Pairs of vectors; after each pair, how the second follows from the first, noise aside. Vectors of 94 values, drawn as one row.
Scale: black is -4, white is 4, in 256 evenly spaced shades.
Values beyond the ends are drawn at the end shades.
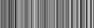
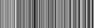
negated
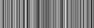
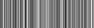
negated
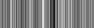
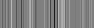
partly zeroed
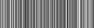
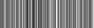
shuffled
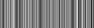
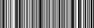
scaled up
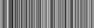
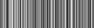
negated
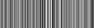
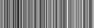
shuffled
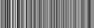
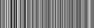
negated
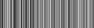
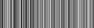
copied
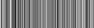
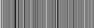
partly zeroed
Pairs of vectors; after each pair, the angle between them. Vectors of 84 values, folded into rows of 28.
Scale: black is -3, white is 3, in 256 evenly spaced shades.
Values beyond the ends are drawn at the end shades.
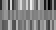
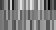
nearly parallel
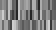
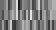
nearly opposite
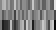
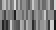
nearly parallel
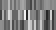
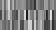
nearly parallel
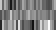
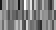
orthogonal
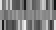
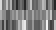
nearly parallel
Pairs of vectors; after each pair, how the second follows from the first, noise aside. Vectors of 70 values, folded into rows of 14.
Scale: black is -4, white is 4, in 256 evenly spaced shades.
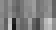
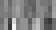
negated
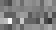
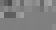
partly zeroed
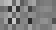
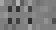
partly zeroed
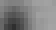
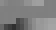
partly zeroed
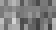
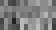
negated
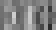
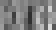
negated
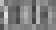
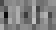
negated
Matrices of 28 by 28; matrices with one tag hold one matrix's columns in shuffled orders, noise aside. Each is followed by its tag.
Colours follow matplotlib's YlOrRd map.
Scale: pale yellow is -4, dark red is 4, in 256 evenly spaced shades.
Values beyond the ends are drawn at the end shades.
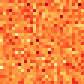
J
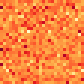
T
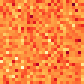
J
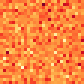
J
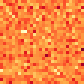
T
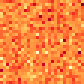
J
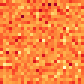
J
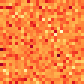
T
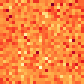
J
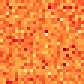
T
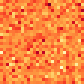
J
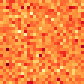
T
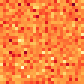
J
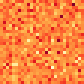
J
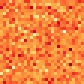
T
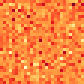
J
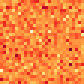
T
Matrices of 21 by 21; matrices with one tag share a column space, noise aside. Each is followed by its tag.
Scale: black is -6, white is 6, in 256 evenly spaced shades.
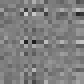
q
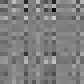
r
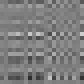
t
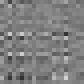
t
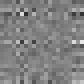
q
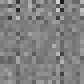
r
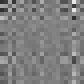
r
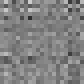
r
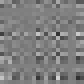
t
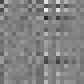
r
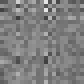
r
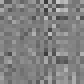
r
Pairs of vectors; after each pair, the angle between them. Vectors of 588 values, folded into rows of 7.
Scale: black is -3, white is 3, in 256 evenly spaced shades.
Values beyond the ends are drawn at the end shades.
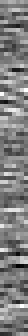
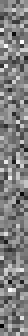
orthogonal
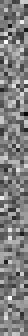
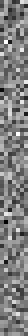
partly aligned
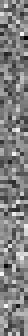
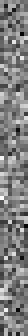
partly opposed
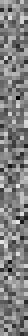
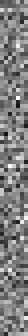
nearly opposite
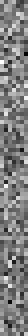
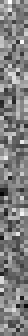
orthogonal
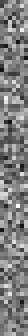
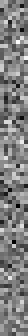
nearly opposite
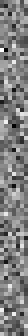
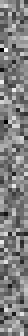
nearly opposite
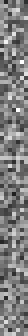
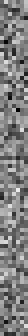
nearly opposite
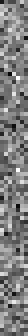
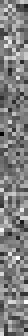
partly aligned
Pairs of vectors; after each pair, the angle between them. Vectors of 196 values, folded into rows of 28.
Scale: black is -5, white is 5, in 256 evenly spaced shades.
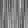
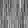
nearly parallel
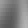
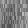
partly aligned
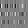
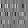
nearly opposite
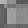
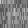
partly aligned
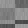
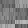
nearly opposite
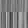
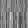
nearly opposite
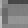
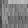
nearly opposite
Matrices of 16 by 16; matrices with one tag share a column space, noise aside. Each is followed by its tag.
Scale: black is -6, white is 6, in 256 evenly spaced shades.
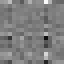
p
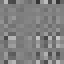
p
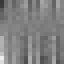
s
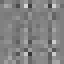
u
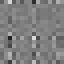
p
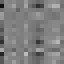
u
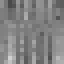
s
